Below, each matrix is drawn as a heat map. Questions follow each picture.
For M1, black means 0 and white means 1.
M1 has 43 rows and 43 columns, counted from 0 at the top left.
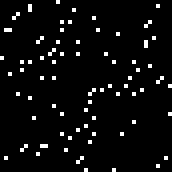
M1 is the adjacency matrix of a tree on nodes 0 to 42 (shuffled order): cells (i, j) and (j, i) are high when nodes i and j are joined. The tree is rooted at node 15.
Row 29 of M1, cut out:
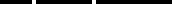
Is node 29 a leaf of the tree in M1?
no
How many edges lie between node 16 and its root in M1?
3
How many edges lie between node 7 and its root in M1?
1
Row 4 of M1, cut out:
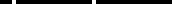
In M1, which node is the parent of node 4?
23
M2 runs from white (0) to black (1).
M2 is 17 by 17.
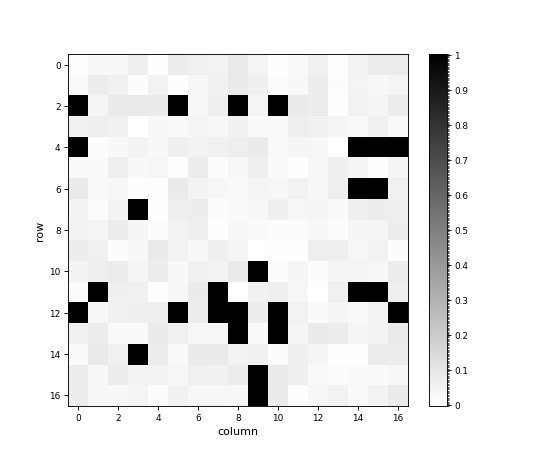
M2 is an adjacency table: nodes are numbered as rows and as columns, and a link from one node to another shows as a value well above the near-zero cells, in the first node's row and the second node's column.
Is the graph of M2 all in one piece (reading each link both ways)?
yes
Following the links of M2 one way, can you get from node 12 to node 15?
no
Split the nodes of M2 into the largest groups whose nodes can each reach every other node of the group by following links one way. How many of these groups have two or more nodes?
0
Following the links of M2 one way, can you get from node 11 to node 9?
yes
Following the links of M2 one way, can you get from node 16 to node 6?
no
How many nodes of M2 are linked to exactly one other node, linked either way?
1
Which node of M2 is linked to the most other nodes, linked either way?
node 12
